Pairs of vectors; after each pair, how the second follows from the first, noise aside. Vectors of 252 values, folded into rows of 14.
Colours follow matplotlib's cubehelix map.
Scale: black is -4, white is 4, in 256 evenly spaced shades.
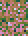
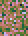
wrapped around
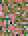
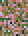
copied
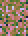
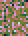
wrapped around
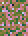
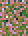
wrapped around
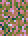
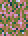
wrapped around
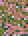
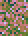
wrapped around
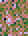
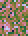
wrapped around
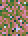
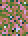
copied
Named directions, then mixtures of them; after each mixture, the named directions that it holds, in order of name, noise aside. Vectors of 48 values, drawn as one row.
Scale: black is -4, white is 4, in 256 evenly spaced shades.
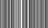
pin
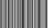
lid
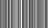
lid, pin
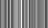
lid, pin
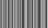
lid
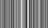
lid, pin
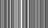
pin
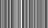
lid, pin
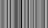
lid, pin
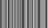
lid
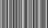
lid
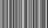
lid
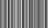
lid, pin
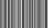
lid, pin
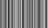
lid, pin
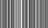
pin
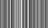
pin
